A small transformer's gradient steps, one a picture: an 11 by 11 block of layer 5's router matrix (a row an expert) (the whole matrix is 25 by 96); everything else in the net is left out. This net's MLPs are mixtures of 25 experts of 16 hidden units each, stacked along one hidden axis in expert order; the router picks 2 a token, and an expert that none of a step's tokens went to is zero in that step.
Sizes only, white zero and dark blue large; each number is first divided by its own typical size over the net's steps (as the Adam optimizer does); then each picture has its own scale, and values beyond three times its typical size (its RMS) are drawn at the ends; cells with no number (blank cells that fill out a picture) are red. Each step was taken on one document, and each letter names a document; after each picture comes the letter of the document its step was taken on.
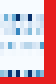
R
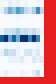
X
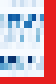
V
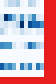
V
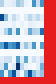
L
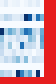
L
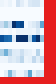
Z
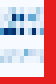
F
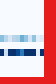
F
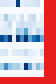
Z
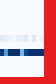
F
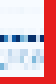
X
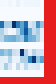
Z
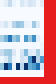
Z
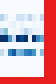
F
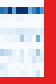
X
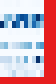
V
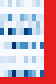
V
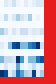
L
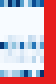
L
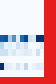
X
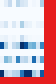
R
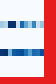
F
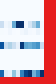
R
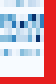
Z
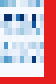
Z
